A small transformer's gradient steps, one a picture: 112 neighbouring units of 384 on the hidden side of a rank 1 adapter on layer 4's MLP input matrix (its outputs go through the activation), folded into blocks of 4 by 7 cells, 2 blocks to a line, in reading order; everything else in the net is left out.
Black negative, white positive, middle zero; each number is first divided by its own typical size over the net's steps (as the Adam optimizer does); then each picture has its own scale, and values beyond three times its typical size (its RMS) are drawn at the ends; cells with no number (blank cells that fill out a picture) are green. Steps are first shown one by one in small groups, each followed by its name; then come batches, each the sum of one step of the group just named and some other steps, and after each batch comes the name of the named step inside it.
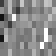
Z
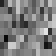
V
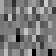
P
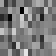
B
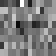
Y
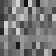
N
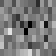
V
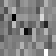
Z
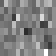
V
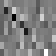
N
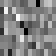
N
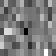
N
